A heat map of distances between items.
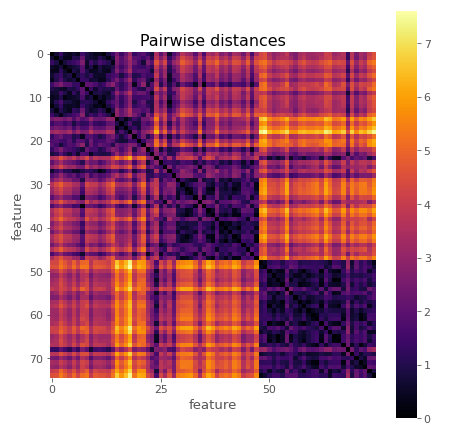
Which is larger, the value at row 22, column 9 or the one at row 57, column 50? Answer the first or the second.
the first
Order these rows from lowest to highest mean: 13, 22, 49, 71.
22, 13, 71, 49
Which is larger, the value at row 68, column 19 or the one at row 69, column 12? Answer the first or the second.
the second
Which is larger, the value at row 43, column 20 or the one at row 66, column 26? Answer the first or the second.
the first
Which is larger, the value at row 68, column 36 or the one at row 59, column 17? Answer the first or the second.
the second
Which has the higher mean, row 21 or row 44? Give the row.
21
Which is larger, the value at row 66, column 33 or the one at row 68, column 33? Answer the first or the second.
the first
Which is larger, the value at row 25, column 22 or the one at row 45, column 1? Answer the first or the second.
the second
